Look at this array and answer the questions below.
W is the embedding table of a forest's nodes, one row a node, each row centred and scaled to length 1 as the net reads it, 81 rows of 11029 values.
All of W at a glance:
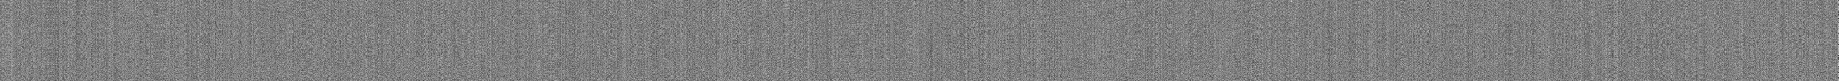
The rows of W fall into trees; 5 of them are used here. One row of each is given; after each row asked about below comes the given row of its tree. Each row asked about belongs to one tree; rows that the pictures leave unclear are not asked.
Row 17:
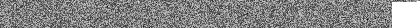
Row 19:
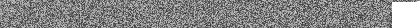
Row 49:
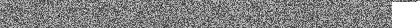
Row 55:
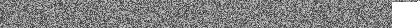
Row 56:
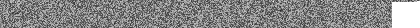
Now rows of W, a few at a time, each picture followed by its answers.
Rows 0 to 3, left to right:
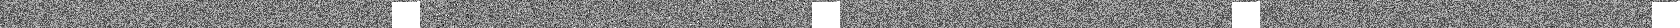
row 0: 55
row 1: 19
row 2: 49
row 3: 49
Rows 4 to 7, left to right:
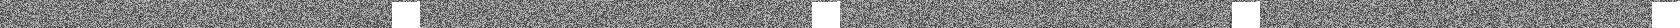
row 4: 55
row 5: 55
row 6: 19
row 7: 49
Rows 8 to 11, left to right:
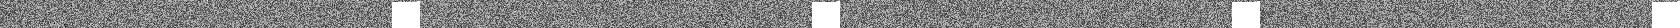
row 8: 55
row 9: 19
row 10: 56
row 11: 55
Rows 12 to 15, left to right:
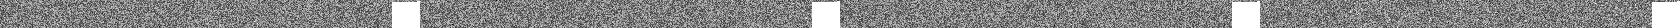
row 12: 55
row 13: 56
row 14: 55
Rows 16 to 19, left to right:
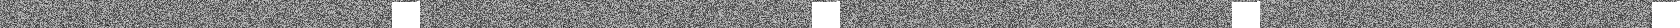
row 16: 49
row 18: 55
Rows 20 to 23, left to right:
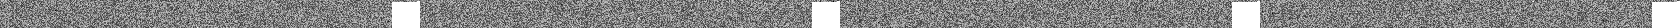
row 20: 17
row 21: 56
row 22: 55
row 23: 56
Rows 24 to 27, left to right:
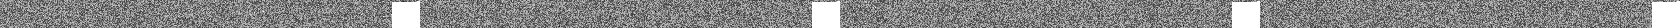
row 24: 49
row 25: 49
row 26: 49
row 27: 17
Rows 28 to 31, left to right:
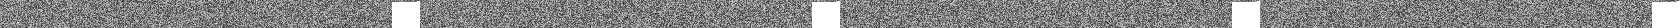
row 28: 19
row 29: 56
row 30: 49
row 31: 49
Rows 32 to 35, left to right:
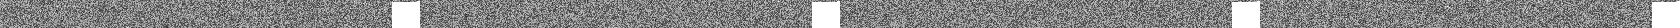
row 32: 49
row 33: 55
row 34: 55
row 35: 19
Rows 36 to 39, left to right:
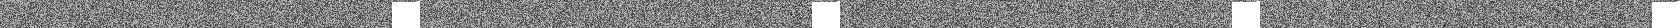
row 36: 19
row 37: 49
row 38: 17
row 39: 19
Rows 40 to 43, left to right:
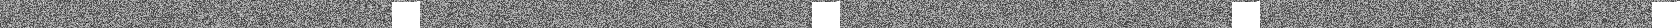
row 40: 56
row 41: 19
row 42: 19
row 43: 56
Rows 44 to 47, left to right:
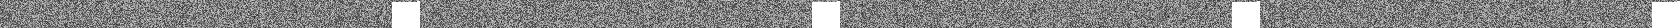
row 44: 55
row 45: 17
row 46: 56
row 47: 56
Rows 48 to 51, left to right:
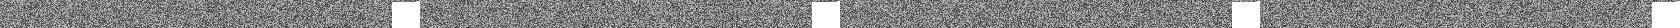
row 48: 19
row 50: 49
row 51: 56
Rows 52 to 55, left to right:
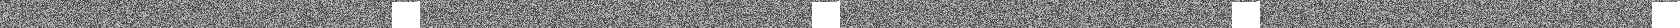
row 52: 56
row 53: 49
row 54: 49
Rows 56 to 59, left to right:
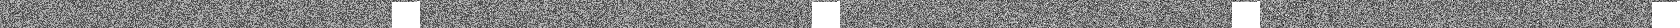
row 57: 55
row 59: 19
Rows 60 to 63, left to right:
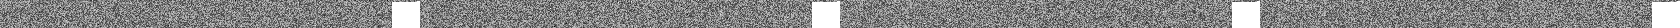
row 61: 17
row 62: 19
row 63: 49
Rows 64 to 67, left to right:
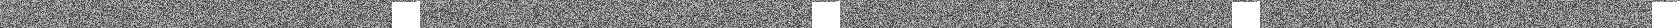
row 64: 19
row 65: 49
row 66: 17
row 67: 17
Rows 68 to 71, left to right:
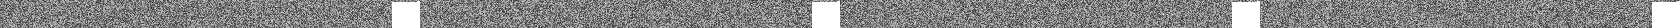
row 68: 55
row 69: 49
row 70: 55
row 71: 19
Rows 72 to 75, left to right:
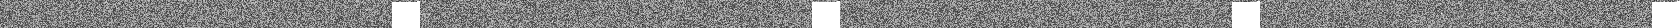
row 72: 55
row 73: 17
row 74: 49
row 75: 19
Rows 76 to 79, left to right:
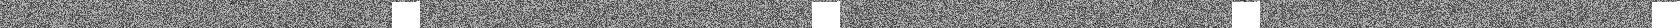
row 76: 19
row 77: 55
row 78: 17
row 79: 56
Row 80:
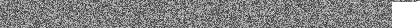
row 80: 49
